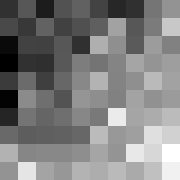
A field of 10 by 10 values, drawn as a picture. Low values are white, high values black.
Odd rows or columns: none. Slope: up to the top left. Mirror symmetry: none. Ninth with the lowest average: bottom right. Stripes: none. Average level on the scale: 50%.
